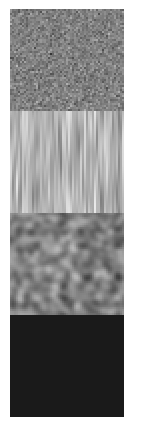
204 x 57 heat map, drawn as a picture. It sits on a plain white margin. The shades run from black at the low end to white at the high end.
It is made of 4 by 1 panels. Panel 1,1: middling, fine-grained. Panel 2,1: high, streaked downward. Panel 3,1: middling, blotchy. Panel 4,1: very low, flat.
